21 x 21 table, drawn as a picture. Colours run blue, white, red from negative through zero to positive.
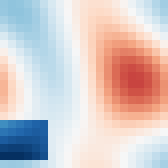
Ninth with the highest average: middle right. Calmest part: bottom middle. Roughest part: bottom left. Stripes: none. Odd patch: lower, in the bottom left. Ninth with the lowest average: bottom left. Average level on the scale: 50%.
